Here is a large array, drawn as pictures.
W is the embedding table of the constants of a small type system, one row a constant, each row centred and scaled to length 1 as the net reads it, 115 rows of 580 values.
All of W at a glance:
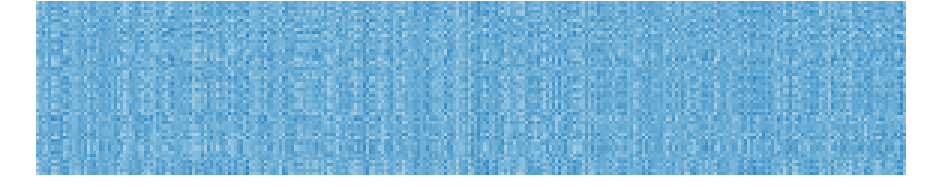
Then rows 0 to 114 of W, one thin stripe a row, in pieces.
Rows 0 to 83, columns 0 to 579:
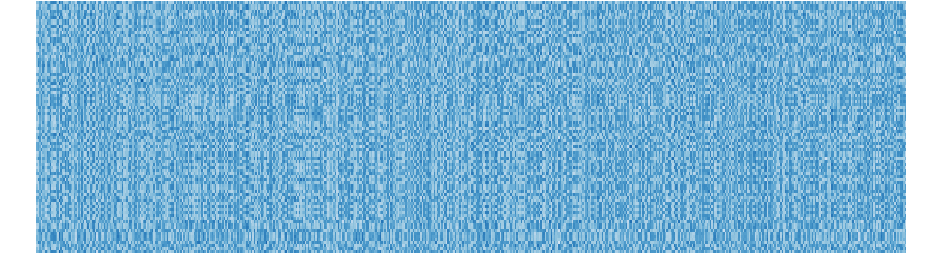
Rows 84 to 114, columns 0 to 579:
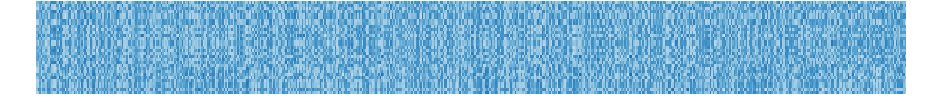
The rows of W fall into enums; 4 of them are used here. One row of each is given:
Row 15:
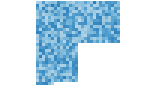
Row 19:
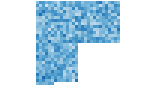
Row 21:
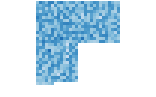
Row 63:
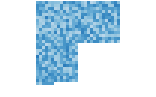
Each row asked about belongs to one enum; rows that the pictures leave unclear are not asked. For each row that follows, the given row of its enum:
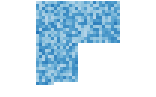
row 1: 15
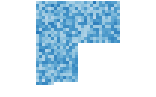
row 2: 15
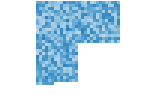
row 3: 63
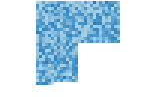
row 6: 15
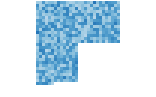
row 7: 15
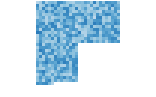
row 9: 15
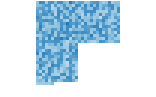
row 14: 21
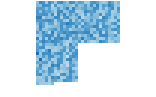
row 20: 21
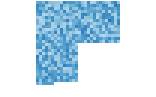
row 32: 63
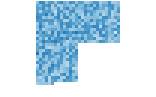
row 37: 21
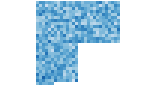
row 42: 19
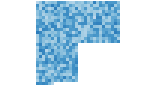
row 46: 15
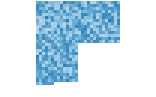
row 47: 63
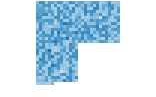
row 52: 21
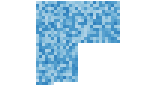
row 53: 15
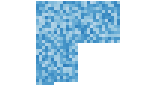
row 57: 63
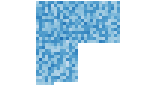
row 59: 21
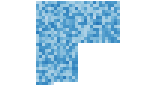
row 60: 15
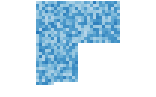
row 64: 15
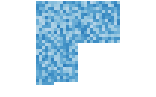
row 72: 63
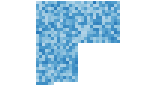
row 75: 15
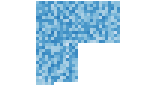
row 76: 21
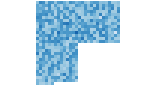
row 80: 21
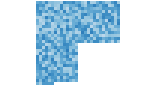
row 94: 63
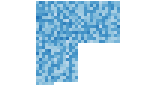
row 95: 21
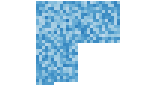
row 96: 63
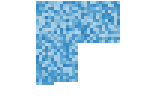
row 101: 63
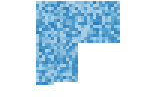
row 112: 15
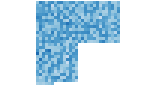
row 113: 21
